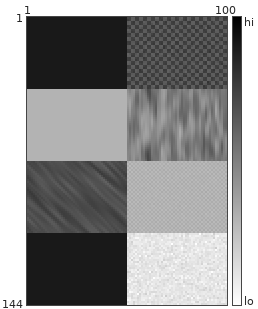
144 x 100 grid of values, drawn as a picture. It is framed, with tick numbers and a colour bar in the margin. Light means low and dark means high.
It is made of 4 by 2 panels. Panel 1,1: very high, flat. Panel 1,2: high, checkered. Panel 2,1: low, flat. Panel 2,2: middling, streaked downward. Panel 3,1: high, slanting down to the right, faint in contrast. Panel 3,2: low, checkered, faint in contrast. Panel 4,1: very high, flat. Panel 4,2: very low, fine-grained, faint in contrast.
